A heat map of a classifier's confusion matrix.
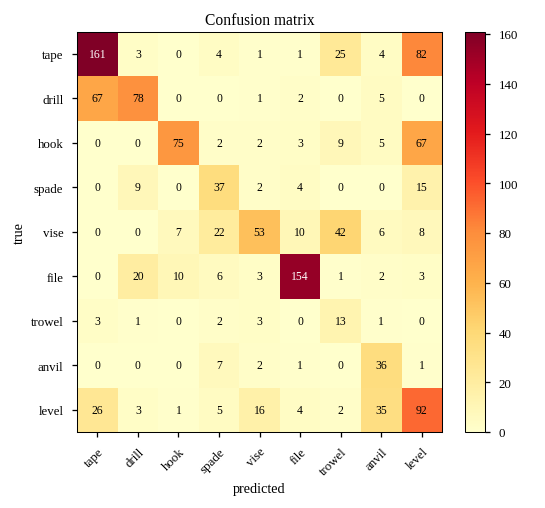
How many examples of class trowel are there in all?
23
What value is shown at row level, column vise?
16
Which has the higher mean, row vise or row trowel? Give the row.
vise
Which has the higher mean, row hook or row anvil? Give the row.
hook
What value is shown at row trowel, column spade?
2
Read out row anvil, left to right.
0 0 0 7 2 1 0 36 1
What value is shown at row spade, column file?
4
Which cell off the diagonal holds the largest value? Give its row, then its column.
tape, level
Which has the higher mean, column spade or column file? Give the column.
file
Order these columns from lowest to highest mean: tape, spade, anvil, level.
spade, anvil, tape, level
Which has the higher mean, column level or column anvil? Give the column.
level
